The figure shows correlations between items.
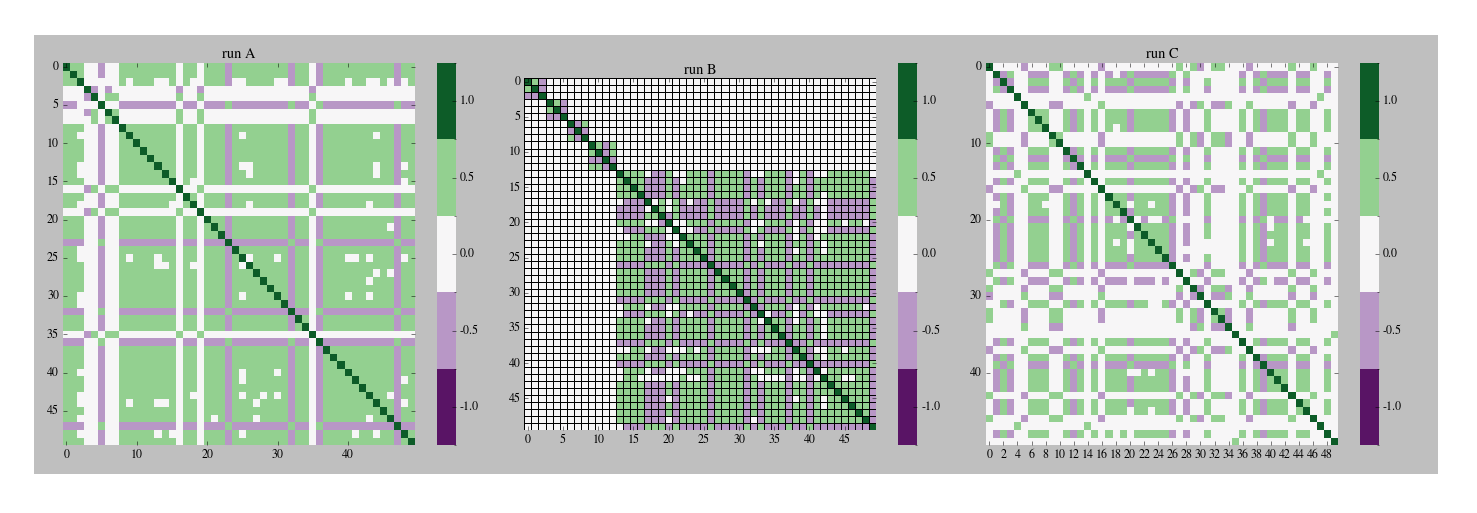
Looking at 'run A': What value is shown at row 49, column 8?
0.5
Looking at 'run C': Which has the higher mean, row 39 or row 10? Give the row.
10
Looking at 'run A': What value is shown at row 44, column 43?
0.5
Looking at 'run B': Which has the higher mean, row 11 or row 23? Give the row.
23
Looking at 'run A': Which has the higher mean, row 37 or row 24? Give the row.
37
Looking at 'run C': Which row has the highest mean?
24
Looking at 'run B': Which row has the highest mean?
23
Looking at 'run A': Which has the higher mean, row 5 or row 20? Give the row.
20
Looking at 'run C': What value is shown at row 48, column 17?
0.5
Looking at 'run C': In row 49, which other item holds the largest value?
35
